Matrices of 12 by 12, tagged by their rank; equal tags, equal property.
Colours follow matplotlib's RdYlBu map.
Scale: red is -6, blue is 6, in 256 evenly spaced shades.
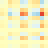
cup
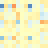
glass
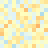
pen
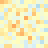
pen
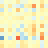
glass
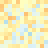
pen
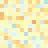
pen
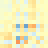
glass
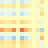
cup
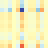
cup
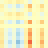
cup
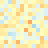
pen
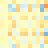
glass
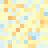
pen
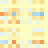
glass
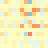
glass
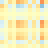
cup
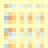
cup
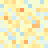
pen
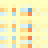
cup
